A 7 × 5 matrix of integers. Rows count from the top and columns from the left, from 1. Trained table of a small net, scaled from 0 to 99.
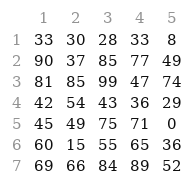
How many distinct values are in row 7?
5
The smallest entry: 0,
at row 5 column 5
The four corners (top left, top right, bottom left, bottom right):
33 8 69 52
